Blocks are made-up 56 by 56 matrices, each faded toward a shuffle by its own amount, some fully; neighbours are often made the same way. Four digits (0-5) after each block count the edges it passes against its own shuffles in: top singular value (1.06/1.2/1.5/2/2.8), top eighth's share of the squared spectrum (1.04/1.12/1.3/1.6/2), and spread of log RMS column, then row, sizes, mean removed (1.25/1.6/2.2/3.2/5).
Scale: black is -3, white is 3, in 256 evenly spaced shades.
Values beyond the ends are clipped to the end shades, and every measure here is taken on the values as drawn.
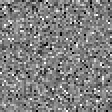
1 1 0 0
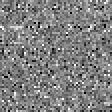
2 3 0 1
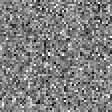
3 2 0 0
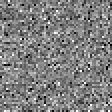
3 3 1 2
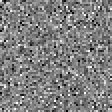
2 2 1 1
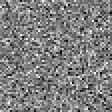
0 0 0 0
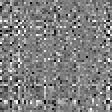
4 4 3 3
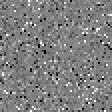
1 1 0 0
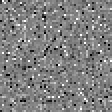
2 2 1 0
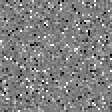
0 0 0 0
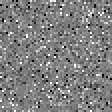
1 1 0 0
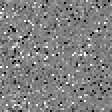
2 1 0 0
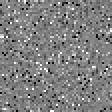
1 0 0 0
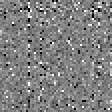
3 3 2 1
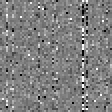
3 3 3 0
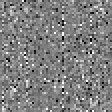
2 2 2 0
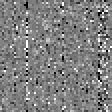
2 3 3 0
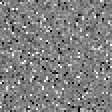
0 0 0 0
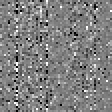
2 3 3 0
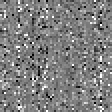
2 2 3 0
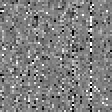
2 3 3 0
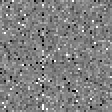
2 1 1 0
